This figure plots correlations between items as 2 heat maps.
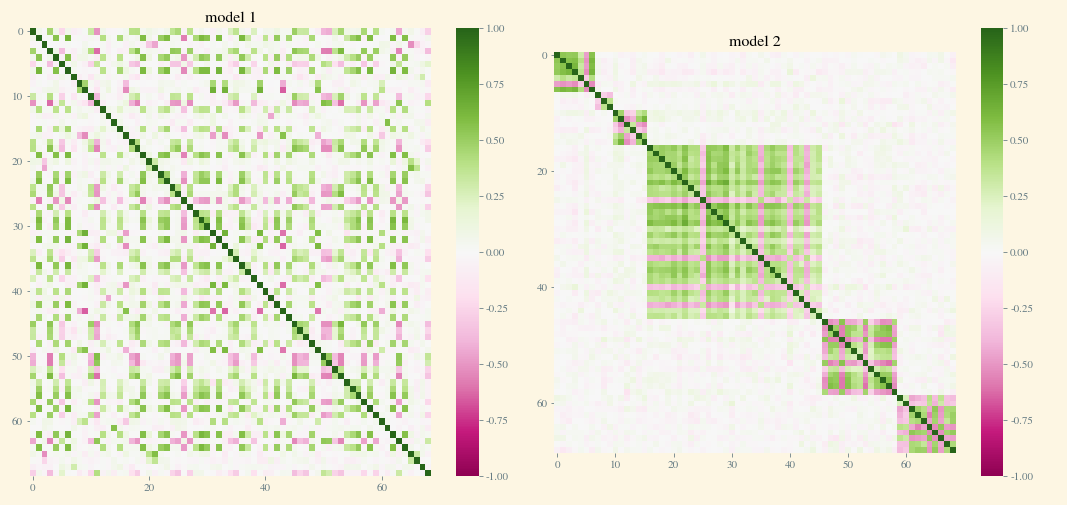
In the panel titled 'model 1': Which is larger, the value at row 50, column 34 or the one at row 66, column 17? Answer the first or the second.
the second
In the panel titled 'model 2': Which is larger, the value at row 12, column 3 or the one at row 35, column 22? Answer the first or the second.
the first
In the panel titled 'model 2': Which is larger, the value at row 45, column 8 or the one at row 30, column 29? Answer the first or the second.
the second
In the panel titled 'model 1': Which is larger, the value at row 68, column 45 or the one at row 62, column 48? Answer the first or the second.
the second
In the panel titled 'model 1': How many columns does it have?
69
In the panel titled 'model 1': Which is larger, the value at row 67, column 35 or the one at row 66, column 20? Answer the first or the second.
the second
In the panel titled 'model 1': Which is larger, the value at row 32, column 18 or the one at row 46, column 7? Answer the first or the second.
the first
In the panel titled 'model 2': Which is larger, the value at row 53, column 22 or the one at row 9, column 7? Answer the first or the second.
the first
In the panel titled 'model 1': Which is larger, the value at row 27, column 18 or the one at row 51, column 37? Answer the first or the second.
the first
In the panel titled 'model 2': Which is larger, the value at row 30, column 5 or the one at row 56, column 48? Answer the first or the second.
the second
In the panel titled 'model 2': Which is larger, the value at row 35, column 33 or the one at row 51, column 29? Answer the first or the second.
the second
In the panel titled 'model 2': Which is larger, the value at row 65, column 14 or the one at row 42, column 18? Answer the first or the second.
the second
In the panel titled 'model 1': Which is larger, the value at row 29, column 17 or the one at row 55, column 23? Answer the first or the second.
the second
